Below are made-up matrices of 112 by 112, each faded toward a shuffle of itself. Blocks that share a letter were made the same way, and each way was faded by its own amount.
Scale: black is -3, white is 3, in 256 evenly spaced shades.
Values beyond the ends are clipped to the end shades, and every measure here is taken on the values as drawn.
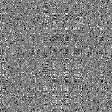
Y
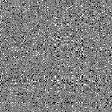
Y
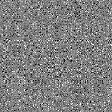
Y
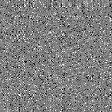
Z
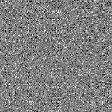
Y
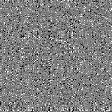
Z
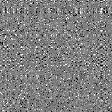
Z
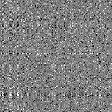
Y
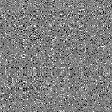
Z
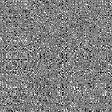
Y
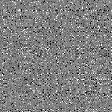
Z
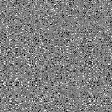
Z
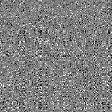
Y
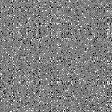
Z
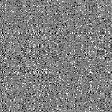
Y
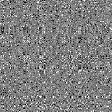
Y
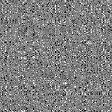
Y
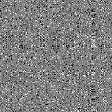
Z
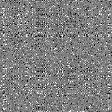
Z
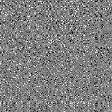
Z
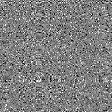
Y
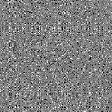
Y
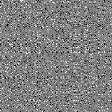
Z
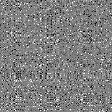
Z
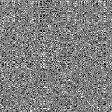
Y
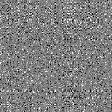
Y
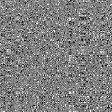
Y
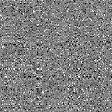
Y
